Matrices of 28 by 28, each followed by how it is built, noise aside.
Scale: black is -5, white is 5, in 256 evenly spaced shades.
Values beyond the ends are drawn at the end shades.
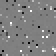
sparse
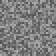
noise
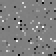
sparse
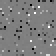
sparse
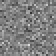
noise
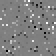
sparse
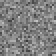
noise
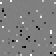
sparse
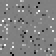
sparse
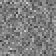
noise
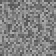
noise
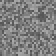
noise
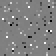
sparse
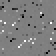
sparse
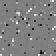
sparse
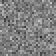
noise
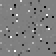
sparse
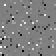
sparse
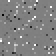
sparse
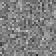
noise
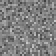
noise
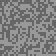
noise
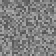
noise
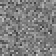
noise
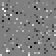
sparse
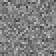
noise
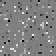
sparse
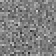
noise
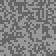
noise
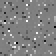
sparse
